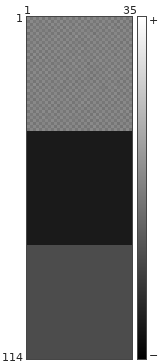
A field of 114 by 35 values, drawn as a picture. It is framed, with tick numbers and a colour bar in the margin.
It is made of 3 by 1 panels. Panel 1,1: middling, checkered, faint in contrast. Panel 2,1: very low, flat. Panel 3,1: low, flat.
